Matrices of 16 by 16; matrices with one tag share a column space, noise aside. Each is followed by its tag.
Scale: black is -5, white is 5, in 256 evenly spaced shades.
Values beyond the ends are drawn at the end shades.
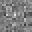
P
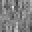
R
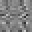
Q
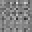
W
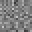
Q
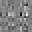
P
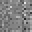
W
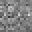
P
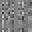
W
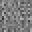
W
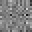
Q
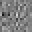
P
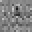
P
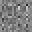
P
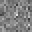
P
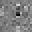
P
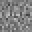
P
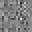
W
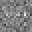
P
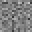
W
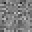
W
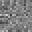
Q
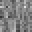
R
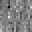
R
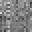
W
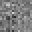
W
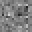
P
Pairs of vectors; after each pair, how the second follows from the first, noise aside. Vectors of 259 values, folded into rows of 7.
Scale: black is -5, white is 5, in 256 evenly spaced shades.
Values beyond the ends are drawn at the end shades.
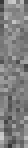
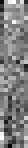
scaled up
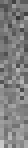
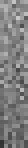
negated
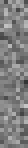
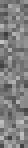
reversed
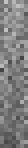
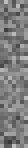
sign-scrambled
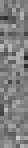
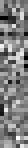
scaled up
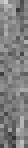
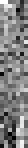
scaled up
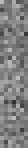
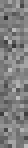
reversed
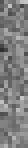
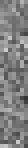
reversed
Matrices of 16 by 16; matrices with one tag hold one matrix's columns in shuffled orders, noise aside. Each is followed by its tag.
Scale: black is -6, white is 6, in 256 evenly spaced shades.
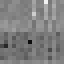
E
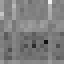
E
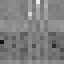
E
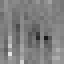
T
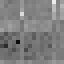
E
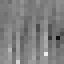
T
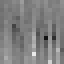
T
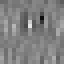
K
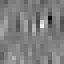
K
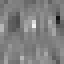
K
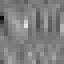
K
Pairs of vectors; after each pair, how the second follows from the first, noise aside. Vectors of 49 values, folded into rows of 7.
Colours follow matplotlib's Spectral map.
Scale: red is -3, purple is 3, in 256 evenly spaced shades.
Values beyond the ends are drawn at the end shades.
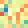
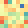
shuffled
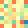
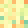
shrunk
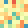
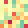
negated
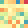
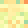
shrunk
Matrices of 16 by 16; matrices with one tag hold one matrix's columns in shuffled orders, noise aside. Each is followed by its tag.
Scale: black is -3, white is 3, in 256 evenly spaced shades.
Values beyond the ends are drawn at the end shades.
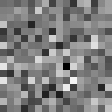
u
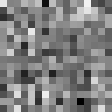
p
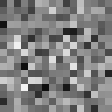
u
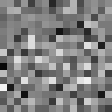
u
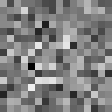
u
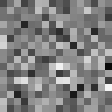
u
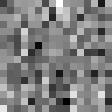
p
